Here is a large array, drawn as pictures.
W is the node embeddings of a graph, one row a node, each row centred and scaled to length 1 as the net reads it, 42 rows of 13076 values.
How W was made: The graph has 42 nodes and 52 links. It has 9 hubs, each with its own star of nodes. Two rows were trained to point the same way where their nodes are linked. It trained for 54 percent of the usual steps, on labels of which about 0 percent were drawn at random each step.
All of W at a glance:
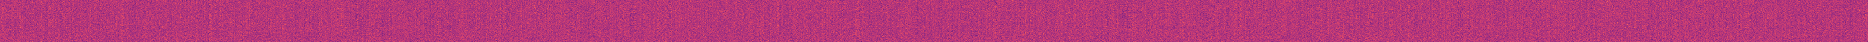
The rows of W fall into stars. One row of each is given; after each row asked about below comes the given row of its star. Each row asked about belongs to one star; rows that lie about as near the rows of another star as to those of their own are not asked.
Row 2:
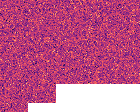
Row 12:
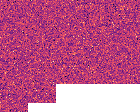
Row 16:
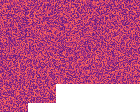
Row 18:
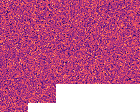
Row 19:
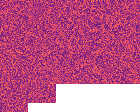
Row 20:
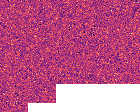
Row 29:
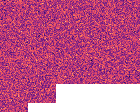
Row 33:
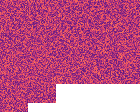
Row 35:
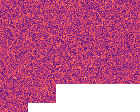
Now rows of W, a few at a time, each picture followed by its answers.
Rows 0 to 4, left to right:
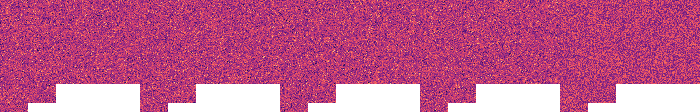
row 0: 18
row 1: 16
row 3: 19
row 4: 18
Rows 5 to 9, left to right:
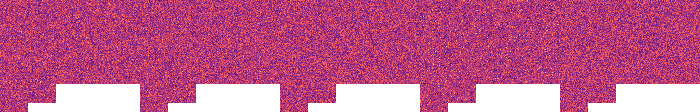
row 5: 12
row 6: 35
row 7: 12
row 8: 2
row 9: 20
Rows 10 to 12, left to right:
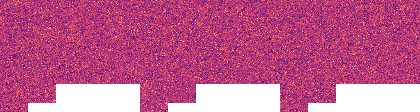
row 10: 16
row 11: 29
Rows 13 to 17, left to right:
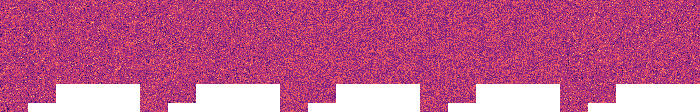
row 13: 2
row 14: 18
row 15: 29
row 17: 18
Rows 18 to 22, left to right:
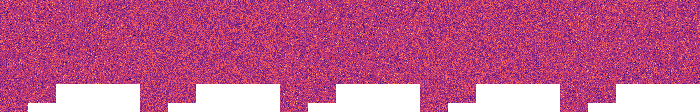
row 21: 35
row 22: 33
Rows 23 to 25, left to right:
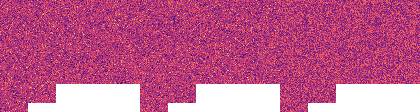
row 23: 19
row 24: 33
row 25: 2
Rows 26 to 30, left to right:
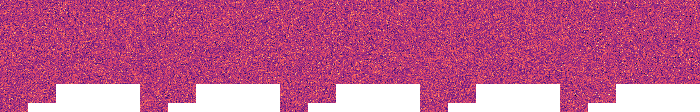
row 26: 19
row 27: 16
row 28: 19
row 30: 20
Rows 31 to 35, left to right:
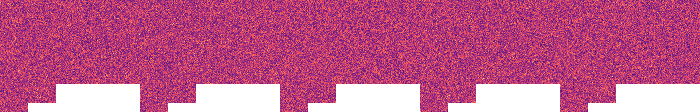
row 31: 2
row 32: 19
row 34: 20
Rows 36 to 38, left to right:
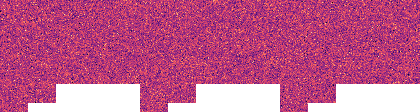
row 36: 12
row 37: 33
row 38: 29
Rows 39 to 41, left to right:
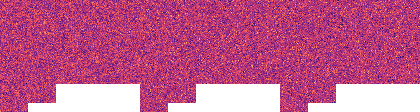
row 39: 16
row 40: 33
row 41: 16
